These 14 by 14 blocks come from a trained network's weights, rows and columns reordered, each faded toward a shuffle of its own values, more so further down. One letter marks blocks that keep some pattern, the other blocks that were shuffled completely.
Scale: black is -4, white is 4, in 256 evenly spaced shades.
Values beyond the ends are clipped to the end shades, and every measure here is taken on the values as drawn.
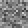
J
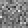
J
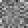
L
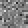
J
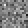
J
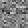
L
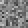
L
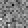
J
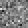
J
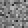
J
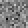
J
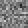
L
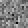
J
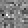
L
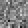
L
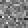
J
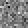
J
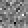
J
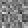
L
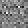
L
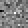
J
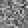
J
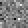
L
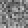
J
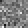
J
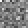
L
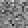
J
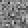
J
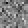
J
